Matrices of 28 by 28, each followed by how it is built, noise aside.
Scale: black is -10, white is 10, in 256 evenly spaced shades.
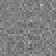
low rank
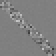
banded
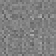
low rank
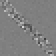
banded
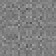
low rank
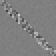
banded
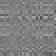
low rank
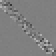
banded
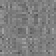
low rank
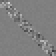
banded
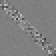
banded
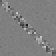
banded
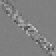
banded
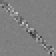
banded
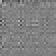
low rank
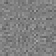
low rank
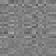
low rank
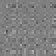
low rank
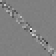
banded
